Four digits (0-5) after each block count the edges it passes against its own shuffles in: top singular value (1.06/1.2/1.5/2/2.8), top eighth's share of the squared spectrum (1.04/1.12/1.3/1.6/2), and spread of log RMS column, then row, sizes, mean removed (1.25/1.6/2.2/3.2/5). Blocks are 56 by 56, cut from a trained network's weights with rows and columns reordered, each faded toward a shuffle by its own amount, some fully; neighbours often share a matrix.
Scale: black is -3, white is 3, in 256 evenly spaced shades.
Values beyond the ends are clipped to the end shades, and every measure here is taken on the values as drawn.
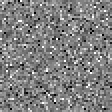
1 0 0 0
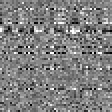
4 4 1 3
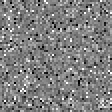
1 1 0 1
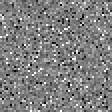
0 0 0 0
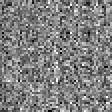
3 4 1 2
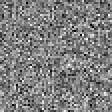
3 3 1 1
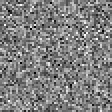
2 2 0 0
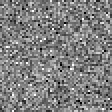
0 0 0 0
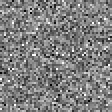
1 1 0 0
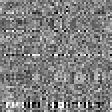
4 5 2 3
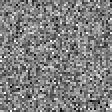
0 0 0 0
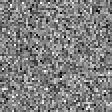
0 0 0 0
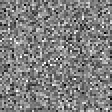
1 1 0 0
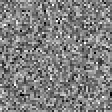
0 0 0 0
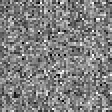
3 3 0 2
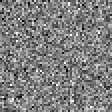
0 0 0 0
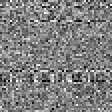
4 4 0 3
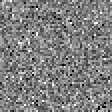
0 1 0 0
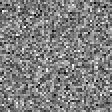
1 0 0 0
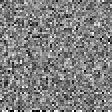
3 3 0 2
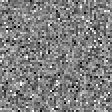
0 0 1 0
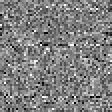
3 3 0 2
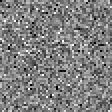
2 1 0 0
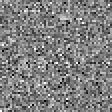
2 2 0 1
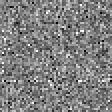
1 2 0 1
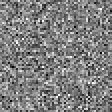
3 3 1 1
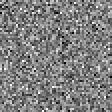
1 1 0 0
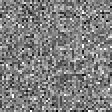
3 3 1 1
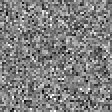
1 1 0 0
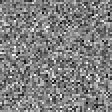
2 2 0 0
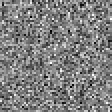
2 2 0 0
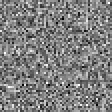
3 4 1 1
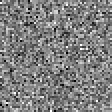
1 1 0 0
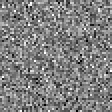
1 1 0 0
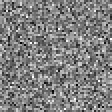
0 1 0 0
